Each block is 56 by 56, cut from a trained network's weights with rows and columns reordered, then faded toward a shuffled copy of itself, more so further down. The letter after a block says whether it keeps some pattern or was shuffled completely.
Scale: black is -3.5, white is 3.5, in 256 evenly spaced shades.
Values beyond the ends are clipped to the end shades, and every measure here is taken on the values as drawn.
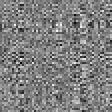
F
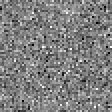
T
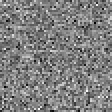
T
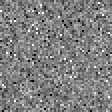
T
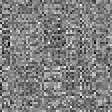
F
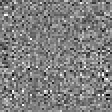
F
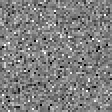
T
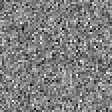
T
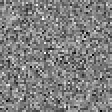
T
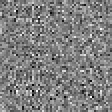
F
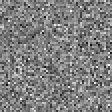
T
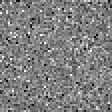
T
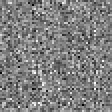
F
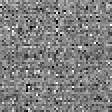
F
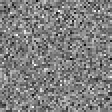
T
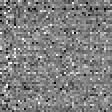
F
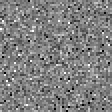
T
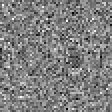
F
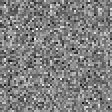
F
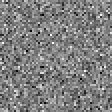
F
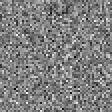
F
